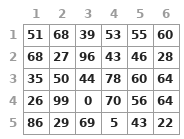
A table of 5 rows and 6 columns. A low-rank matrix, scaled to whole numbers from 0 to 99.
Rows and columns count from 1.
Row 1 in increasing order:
39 51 53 55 60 68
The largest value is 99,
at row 4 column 2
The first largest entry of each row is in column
2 3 4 2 1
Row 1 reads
51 68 39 53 55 60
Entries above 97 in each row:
0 0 0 1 0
